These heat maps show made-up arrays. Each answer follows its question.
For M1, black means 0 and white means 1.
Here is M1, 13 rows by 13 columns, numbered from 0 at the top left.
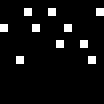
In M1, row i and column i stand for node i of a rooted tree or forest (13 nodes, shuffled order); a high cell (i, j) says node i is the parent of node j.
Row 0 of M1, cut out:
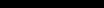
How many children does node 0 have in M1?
0
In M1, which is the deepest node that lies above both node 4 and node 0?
3
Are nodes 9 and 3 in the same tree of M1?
no
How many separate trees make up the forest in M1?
3
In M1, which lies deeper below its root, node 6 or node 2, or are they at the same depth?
node 2
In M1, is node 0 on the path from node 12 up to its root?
no
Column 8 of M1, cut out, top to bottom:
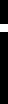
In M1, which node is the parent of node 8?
3
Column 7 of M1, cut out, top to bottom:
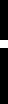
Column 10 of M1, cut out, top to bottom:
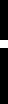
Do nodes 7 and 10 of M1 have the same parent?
yes
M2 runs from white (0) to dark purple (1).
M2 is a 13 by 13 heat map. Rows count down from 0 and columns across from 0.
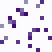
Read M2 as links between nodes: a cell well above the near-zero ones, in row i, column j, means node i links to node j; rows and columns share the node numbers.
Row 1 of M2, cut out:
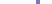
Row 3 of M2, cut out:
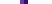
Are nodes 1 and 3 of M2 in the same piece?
no
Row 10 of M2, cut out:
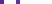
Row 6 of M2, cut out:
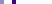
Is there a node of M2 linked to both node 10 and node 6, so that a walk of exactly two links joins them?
yes
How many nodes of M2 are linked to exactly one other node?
4
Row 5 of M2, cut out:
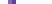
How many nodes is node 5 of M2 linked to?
2
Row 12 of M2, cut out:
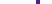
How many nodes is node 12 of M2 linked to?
1
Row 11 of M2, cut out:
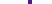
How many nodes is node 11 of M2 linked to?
1
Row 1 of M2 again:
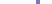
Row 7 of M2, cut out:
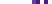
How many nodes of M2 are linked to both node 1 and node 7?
1
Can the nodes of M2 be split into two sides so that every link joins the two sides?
no
